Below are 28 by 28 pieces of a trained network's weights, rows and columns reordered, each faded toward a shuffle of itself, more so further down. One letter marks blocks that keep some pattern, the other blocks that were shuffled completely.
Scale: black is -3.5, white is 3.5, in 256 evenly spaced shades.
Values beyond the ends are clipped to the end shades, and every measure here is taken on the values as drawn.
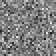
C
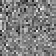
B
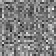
B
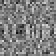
B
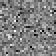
C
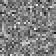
C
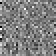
B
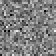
B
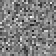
C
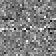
B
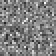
C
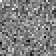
C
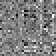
B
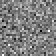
C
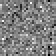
C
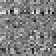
B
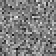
C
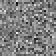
B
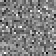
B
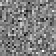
C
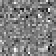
B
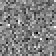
C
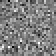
B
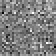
B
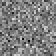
C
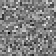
C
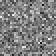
B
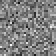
B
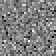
C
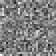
B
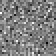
C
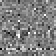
B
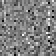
B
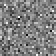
C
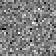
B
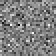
B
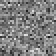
B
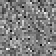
C
